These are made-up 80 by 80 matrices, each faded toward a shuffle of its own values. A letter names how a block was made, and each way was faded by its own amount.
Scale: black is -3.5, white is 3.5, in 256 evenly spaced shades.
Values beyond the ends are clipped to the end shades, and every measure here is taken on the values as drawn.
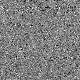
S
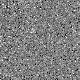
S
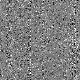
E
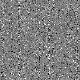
E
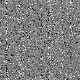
E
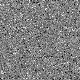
S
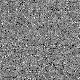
S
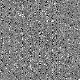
E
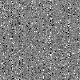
E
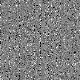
E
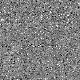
S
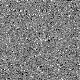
S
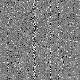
E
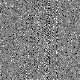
E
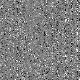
E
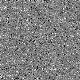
S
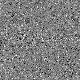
S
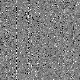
E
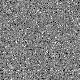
S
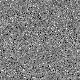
S
